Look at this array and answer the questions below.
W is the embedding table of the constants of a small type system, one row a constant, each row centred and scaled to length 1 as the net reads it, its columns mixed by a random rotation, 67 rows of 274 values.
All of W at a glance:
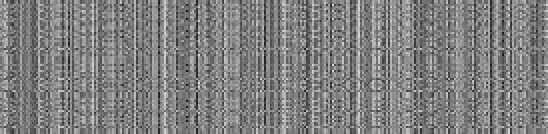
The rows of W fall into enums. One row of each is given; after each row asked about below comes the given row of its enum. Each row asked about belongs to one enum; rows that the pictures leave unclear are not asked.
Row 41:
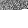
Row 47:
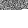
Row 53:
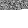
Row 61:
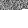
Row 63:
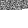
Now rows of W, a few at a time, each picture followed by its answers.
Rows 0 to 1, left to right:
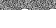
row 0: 47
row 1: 47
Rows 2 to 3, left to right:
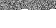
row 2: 53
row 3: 41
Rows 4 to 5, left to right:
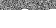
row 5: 53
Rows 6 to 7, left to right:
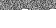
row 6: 61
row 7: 47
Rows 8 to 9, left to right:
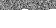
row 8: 61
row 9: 53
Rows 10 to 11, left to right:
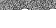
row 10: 41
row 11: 47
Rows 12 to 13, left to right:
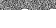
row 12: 47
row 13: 61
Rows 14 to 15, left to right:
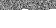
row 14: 61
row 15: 53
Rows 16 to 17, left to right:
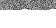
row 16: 41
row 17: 47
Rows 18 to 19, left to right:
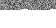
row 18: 53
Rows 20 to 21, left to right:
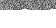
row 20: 41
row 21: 61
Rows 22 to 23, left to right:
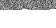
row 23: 47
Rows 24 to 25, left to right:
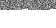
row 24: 63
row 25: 61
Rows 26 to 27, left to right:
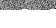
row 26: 47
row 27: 41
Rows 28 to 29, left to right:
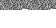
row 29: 61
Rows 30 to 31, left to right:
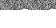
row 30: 61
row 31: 61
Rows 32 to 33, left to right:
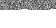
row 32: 53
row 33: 61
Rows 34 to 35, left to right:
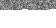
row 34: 61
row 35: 53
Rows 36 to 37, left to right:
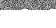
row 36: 47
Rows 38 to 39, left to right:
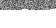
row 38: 47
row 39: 63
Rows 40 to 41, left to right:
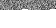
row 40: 61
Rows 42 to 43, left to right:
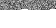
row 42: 53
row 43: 41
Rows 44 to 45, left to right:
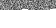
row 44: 61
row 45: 63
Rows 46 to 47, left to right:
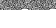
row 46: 47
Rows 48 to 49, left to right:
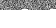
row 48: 47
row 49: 61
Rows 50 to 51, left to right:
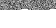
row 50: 53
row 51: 47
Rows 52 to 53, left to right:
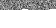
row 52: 61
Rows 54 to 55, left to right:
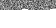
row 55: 63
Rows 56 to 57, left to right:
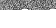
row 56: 41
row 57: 47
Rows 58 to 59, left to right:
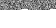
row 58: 53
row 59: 61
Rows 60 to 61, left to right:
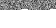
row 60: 53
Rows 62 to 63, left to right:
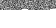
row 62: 47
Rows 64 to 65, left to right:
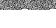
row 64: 47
